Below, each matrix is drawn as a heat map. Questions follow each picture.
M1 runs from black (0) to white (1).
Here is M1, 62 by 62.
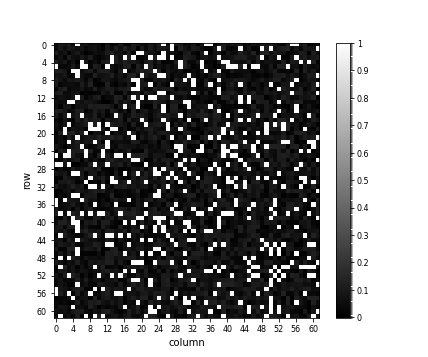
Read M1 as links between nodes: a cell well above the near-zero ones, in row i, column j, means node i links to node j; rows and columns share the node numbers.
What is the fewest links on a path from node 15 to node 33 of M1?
2
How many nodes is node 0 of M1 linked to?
7
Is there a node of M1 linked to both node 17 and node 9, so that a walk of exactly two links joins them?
yes
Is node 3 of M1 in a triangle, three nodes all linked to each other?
yes
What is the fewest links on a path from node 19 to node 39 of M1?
1
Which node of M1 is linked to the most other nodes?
node 38
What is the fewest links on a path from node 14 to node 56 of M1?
1
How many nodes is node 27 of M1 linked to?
12
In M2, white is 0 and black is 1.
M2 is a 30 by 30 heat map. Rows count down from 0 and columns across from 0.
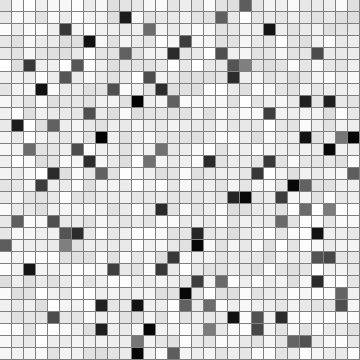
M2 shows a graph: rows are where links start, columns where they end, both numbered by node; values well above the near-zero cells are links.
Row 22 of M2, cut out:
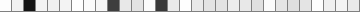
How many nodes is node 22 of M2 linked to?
3
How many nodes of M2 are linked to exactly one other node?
1
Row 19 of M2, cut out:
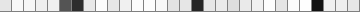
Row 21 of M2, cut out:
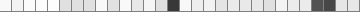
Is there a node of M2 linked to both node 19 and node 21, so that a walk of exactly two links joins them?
yes
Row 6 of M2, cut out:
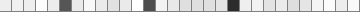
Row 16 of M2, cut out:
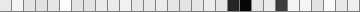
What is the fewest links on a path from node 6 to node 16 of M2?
2
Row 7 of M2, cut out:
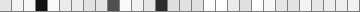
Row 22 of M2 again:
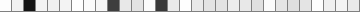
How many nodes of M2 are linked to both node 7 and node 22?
2
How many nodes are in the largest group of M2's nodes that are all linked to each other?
3
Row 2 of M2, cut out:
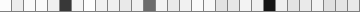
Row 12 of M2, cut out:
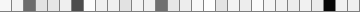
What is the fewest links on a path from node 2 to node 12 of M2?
1
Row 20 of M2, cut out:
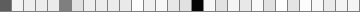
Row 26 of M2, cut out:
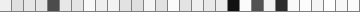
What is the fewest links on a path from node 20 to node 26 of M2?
3
